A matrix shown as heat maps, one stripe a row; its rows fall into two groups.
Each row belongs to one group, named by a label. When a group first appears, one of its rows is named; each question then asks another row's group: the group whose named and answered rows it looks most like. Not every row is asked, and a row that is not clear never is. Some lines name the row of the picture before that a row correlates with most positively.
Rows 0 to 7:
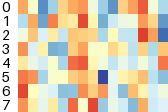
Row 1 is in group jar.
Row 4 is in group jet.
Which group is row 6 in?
jet
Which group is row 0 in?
jar
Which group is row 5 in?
jar
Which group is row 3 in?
jet
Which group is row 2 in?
jar
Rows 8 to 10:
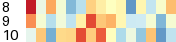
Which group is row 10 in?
jar
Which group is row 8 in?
jet
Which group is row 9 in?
jet
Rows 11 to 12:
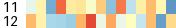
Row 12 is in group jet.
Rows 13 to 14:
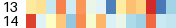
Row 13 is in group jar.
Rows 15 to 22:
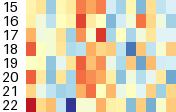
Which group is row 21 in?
jet
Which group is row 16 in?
jar
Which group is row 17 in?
jar
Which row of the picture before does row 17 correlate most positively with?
14
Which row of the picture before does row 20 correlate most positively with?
14
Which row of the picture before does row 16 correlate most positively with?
13
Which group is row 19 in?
jar
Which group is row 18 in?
jet
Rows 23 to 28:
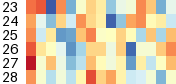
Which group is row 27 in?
jet
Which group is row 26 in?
jet
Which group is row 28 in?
jet
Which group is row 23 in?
jar
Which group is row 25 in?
jet
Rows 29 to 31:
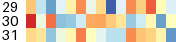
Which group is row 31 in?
jar
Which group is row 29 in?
jar
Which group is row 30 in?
jet
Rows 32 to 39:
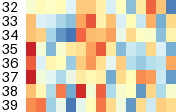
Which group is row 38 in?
jar
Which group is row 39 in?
jet
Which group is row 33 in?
jet
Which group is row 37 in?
jar
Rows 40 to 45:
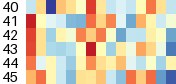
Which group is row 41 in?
jet
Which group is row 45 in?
jar
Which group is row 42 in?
jar
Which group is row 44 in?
jet
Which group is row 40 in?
jar
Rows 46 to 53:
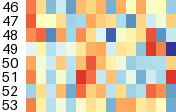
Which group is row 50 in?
jet
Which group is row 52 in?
jar
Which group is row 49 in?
jar
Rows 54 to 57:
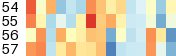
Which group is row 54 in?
jet
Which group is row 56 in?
jar
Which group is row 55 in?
jet
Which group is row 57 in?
jar
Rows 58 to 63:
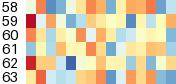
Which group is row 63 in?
jar
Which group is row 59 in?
jet
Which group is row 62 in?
jet
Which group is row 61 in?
jar
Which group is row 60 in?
jar
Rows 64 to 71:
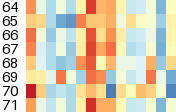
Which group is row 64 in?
jet
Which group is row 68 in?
jet
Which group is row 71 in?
jet
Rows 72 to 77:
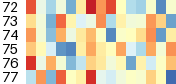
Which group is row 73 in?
jar
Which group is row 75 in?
jet
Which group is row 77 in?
jar
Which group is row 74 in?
jar
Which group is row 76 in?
jet
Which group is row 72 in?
jet
